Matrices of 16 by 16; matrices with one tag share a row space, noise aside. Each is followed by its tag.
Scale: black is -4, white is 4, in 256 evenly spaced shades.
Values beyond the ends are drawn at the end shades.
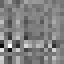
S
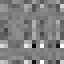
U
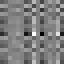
U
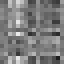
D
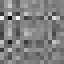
S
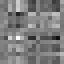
D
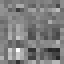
D
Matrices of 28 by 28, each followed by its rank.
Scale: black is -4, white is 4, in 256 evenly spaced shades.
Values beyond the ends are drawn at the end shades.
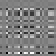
one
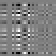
one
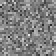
full rank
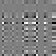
one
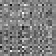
three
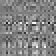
three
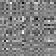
three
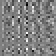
three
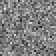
full rank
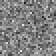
full rank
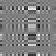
one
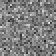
full rank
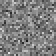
full rank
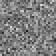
full rank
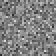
full rank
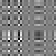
one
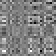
three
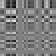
one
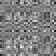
three
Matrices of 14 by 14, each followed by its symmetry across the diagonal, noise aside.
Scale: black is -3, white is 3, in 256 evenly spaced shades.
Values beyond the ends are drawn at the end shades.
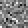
neither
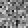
neither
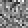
neither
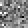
neither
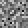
symmetric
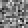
antisymmetric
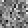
neither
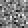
antisymmetric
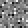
antisymmetric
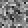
symmetric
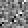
antisymmetric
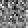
neither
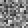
symmetric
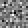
antisymmetric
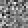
antisymmetric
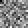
symmetric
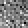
antisymmetric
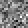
antisymmetric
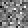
neither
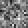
symmetric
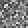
symmetric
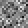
symmetric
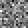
neither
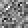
symmetric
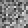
symmetric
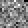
neither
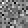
symmetric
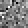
antisymmetric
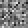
antisymmetric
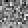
neither
